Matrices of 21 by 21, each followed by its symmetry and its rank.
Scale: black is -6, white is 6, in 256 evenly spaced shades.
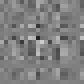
neither, rank two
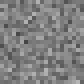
neither, full rank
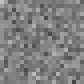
neither, full rank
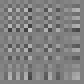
symmetric, rank one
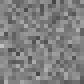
neither, full rank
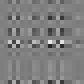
neither, rank one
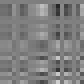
neither, rank one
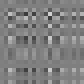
neither, rank one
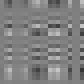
neither, rank one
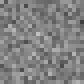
neither, full rank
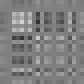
symmetric, rank one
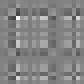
symmetric, rank one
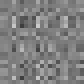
neither, rank two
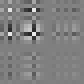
symmetric, rank one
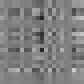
neither, rank two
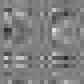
neither, rank two
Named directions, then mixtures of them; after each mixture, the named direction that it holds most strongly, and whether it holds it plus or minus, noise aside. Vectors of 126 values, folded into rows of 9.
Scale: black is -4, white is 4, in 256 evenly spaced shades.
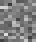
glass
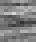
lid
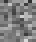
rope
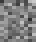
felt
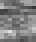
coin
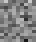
rope, minus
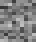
glass, minus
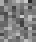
felt, minus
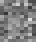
felt, minus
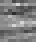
lid, minus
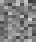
felt, minus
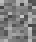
felt, minus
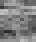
coin, minus
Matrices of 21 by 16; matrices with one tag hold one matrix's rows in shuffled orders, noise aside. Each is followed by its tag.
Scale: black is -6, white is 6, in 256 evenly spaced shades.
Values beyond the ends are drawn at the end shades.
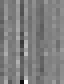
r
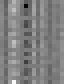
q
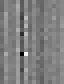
r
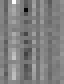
q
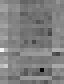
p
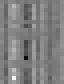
q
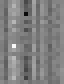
q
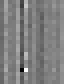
r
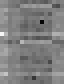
p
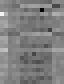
p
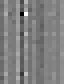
r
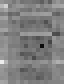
p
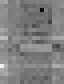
p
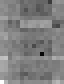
p
